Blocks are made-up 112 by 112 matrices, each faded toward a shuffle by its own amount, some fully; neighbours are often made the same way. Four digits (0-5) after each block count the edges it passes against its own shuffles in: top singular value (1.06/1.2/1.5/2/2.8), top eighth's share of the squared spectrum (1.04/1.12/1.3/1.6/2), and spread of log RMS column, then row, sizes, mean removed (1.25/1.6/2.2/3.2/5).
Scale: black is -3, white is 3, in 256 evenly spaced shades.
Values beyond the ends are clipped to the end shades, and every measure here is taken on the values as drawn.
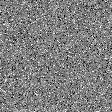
0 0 0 0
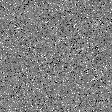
0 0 0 0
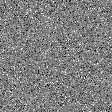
0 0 0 0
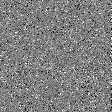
1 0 1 0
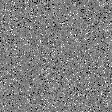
0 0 1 0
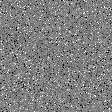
0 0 0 0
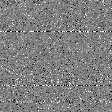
4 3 0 2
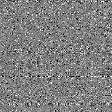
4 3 1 3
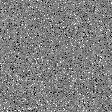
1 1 0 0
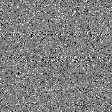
3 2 0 2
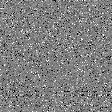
3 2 0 2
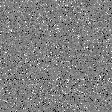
2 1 0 1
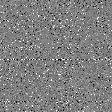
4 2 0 2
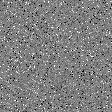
1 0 0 0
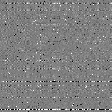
5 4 1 3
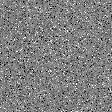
2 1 0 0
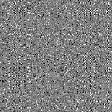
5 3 3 2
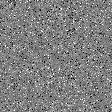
2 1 0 0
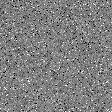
2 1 0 0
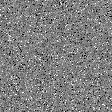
2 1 0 0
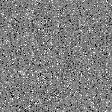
3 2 1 0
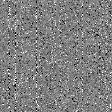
2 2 3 0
